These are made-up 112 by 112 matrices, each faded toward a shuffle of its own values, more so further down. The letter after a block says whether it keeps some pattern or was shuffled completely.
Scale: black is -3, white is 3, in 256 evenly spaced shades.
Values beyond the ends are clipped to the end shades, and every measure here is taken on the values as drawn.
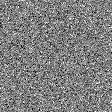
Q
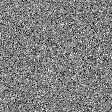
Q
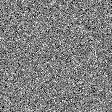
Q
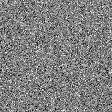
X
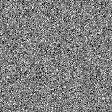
X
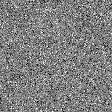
X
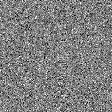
X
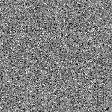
X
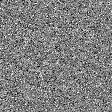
Q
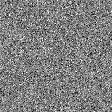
X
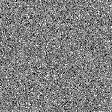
X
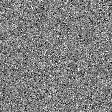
Q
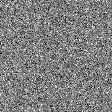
X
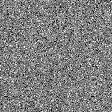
X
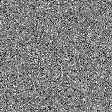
X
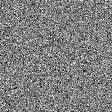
X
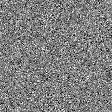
X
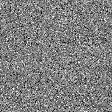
X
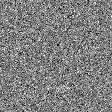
Q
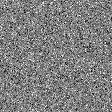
Q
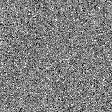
X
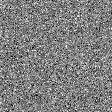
X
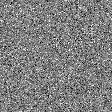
Q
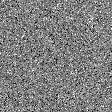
Q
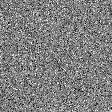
Q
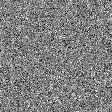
Q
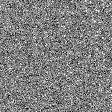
Q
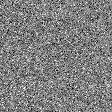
Q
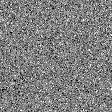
Q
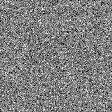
X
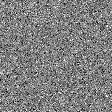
X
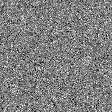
Q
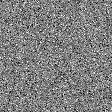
Q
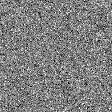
X
